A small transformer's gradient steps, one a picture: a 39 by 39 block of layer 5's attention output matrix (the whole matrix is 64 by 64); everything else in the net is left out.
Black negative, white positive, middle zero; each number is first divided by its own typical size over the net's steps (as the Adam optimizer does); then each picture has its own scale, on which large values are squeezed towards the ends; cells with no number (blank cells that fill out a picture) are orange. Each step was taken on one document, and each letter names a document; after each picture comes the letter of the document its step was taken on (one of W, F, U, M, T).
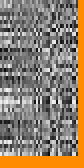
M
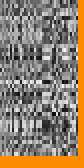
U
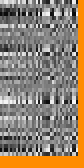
M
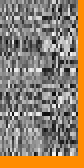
U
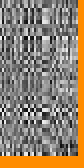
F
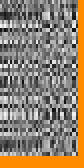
M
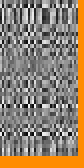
F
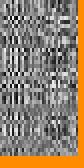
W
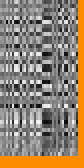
U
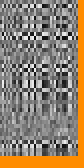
F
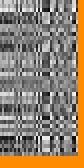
M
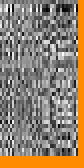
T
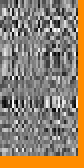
W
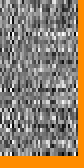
T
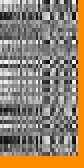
M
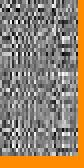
W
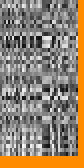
U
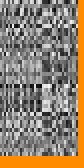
U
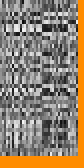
U
